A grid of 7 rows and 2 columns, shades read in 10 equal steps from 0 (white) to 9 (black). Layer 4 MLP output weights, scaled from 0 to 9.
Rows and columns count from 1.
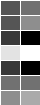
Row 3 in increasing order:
7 9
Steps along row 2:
down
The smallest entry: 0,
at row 4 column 2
